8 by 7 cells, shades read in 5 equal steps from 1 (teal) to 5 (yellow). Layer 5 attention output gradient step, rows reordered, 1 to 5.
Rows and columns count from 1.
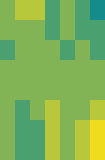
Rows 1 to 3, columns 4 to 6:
2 3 2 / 2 3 2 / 3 2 3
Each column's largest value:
3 4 4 4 3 4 5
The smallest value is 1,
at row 1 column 7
